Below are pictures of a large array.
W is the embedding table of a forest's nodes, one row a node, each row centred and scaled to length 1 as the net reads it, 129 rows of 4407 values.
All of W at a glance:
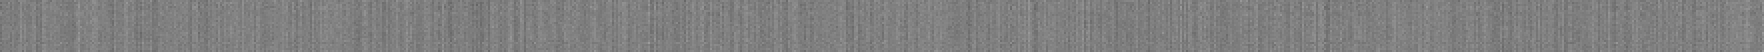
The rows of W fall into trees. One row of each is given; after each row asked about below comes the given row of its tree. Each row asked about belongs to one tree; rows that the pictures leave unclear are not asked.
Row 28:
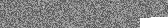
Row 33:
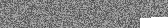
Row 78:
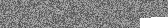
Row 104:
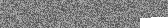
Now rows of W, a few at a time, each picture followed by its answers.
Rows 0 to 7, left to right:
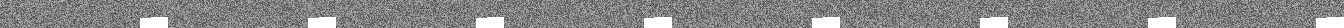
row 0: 104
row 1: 104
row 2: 104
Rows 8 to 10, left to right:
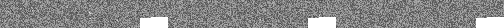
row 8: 78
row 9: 78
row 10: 104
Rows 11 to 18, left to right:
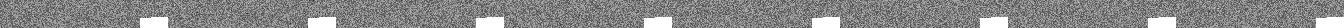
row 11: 33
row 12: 33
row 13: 28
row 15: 28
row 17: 28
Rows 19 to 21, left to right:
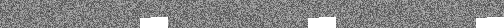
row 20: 28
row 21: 28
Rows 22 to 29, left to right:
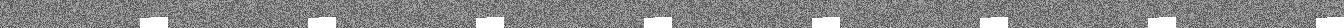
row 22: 28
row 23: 104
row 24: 28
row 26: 78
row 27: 104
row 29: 33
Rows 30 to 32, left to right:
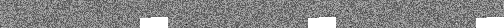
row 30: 104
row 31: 33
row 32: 104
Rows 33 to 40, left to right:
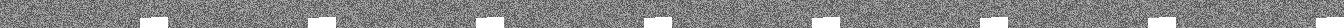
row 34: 28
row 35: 104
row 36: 33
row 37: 28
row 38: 33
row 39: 104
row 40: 78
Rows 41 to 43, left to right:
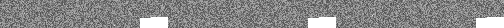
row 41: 28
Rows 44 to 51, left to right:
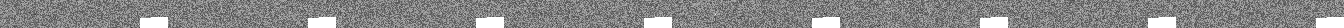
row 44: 104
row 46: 28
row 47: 28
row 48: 104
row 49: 78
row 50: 28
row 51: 78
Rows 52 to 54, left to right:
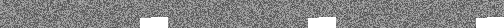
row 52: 104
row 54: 33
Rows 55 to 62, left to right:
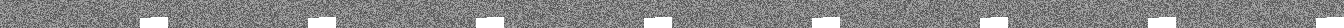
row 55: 104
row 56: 28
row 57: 104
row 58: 33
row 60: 104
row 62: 28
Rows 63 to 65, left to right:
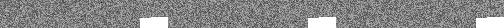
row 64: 28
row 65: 33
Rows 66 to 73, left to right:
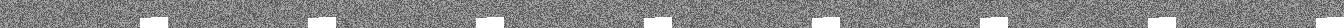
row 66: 78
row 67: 78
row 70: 78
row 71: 78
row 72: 104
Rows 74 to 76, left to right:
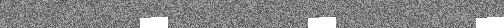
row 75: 104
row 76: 28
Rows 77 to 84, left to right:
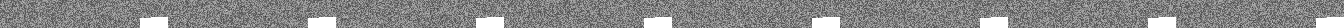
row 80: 28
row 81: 78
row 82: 28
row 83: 28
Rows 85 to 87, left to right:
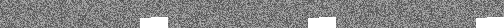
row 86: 33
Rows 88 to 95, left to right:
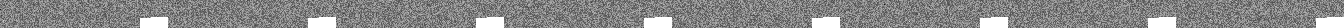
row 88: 78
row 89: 28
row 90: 28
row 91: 78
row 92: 28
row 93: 78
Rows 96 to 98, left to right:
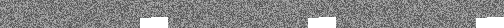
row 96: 33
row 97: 28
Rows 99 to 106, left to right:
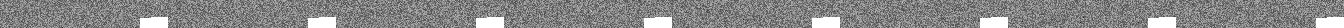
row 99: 28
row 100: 28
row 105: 104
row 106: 104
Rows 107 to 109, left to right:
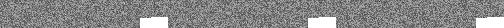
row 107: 33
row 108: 78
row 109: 33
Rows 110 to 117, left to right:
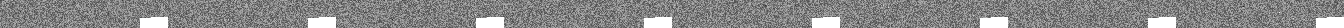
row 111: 28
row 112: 104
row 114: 28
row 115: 104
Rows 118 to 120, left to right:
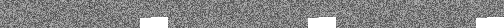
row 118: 104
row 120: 104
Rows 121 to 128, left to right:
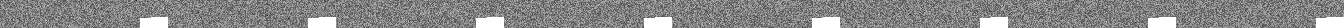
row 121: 28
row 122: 104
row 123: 28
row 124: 33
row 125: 28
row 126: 28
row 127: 104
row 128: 28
